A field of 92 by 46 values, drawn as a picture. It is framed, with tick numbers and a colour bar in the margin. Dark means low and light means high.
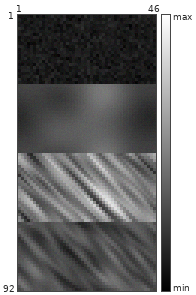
It is made of 4 by 1 panels. Panel 1,1: very low, fine-grained, faint in contrast. Panel 2,1: low, smooth. Panel 3,1: middling, slanting down to the right, strong in contrast. Panel 4,1: low, slanting down to the right.
